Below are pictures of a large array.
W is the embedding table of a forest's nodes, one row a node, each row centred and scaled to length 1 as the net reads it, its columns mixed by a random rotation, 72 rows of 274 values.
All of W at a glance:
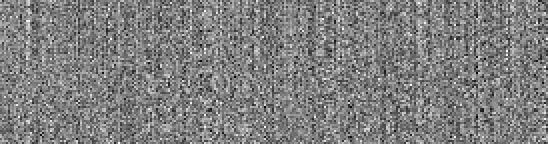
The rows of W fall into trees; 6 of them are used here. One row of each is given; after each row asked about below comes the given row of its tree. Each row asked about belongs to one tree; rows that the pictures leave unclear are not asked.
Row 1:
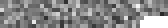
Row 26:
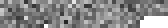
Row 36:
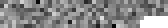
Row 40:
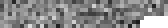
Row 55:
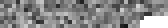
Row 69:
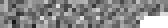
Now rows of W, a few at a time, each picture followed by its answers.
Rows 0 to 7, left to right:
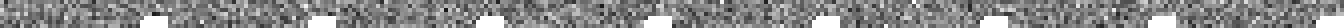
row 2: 26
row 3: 55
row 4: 26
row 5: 26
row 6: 69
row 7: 69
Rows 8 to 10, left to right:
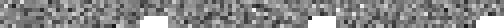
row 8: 36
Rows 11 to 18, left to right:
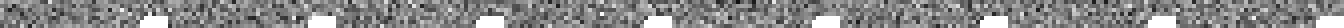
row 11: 26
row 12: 1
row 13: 26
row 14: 26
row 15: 55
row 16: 26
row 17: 40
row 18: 1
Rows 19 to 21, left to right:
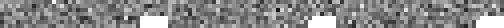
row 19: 1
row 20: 26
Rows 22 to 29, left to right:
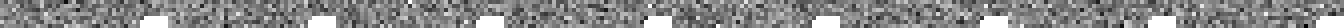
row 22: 55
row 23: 40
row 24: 26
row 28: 36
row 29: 26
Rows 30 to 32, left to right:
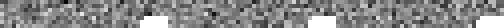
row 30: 55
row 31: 36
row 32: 40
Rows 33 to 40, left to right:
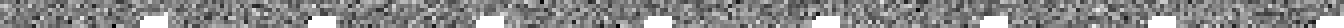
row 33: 69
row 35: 69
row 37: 55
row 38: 55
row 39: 1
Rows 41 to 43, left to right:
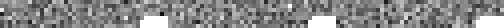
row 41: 1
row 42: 40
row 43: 36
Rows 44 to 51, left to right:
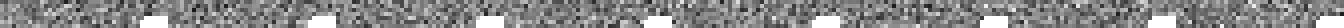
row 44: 55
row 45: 55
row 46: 1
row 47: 36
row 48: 36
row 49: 26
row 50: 69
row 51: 26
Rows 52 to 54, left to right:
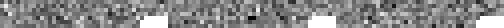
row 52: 69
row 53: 1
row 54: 55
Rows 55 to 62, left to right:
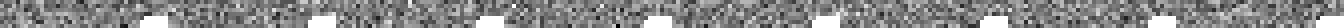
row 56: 69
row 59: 69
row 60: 26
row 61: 1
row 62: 55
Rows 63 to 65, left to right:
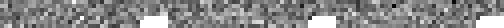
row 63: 69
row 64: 55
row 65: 55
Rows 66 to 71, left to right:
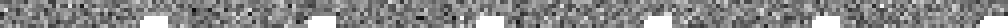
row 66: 69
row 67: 36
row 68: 1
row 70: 1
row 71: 26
